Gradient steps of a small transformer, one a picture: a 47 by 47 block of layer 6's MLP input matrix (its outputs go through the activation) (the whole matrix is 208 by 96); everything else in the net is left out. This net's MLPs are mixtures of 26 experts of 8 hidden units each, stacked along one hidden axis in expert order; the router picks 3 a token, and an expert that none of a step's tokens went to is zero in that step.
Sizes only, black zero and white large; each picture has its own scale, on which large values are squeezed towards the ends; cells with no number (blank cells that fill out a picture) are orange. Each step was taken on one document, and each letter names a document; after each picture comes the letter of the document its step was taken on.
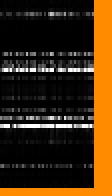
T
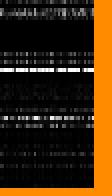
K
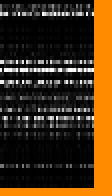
K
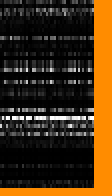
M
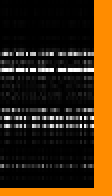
T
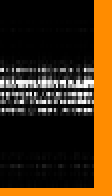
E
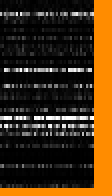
M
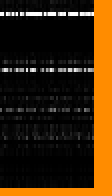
K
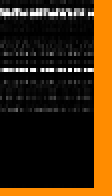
K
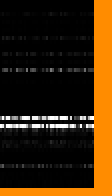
T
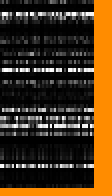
T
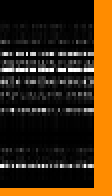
T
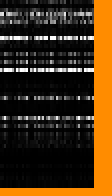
K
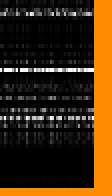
K
